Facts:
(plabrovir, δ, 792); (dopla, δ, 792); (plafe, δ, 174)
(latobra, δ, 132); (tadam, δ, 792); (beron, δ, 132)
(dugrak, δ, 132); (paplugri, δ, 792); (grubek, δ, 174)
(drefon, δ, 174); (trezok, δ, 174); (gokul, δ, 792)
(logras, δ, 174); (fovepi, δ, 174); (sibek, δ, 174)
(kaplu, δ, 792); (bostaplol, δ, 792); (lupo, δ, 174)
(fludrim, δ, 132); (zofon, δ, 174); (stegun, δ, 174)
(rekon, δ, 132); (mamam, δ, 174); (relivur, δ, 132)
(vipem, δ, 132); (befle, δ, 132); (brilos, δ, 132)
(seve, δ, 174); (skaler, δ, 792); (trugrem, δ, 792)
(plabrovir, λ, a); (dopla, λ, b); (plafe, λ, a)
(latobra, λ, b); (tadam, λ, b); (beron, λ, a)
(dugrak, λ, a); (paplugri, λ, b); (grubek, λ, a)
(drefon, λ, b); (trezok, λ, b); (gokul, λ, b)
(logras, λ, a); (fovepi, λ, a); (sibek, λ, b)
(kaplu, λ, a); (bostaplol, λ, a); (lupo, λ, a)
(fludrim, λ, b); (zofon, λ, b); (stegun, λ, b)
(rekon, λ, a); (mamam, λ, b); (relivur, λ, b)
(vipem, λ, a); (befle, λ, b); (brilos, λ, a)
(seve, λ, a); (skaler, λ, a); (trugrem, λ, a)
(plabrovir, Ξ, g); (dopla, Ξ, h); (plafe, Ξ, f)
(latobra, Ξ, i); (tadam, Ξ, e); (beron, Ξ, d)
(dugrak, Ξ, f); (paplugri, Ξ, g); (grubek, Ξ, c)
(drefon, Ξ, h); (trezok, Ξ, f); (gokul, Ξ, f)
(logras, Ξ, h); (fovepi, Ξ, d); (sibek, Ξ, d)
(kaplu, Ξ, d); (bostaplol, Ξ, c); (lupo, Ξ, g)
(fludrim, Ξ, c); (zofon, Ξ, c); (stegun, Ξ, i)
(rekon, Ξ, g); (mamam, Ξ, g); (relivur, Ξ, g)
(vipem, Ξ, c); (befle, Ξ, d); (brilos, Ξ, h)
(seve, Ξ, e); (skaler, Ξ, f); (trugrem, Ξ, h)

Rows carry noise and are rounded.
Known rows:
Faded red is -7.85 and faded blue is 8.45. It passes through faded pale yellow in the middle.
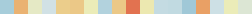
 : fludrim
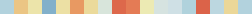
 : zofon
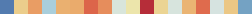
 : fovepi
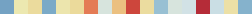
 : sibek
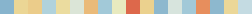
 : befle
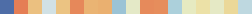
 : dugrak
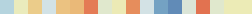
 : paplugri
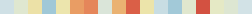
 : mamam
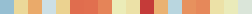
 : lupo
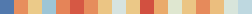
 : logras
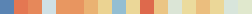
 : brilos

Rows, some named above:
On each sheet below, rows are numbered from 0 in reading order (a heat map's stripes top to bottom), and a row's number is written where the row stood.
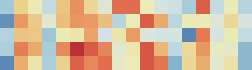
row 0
zofon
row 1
dugrak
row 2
latobra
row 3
seve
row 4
plafe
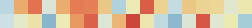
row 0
rekon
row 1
mamam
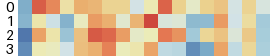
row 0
vipem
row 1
trezok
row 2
plafe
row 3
gokul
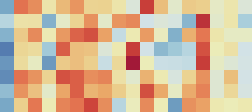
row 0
vipem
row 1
stegun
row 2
plabrovir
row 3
dopla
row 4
drefon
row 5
bostaplol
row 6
grubek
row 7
plabrovir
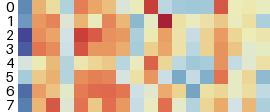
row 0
dopla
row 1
beron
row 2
trugrem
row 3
trugrem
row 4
relivur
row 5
tadam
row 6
skaler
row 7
kaplu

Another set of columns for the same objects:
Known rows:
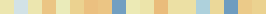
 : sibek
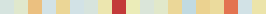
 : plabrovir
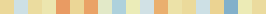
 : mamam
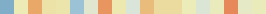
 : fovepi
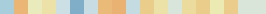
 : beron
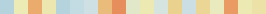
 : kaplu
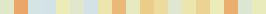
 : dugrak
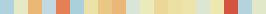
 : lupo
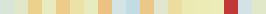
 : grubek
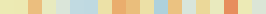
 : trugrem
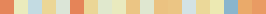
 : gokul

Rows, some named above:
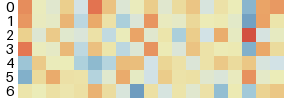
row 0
gokul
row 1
dopla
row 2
bostaplol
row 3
dopla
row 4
beron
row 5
fovepi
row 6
stegun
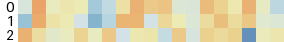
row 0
brilos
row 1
beron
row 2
relivur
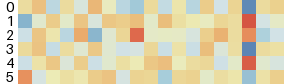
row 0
latobra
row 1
seve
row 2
rekon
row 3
latobra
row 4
logras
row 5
paplugri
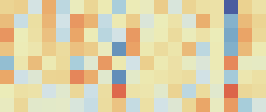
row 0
befle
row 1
tadam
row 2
dopla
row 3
drefon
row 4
fovepi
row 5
zofon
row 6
skaler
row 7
vipem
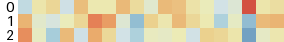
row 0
plafe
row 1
trezok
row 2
fludrim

